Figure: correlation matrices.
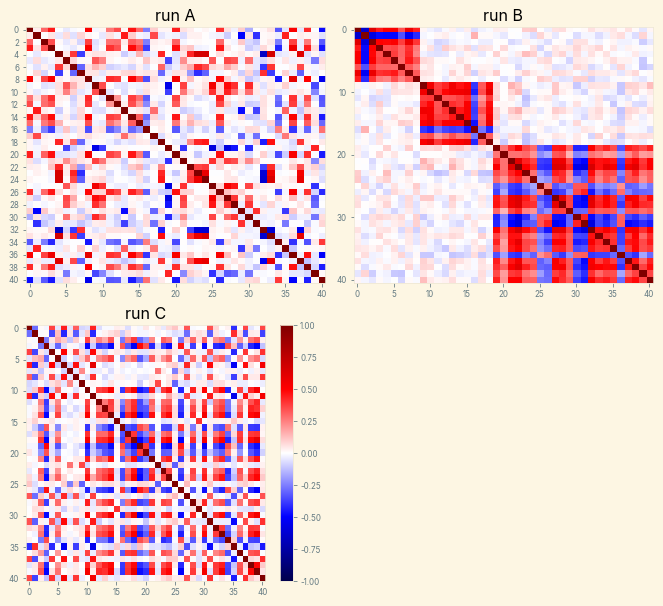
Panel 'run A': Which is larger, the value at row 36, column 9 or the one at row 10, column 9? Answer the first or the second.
the second
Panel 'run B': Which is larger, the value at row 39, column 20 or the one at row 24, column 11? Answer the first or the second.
the first
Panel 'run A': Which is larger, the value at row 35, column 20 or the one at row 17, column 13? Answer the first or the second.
the second
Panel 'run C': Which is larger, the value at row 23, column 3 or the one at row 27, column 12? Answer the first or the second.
the second
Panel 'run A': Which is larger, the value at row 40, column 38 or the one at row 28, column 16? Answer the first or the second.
the second
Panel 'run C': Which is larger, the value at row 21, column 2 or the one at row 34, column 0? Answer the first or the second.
the first
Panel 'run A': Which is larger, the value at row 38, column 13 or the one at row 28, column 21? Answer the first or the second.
the second
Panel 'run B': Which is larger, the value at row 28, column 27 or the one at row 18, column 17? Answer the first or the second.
the first
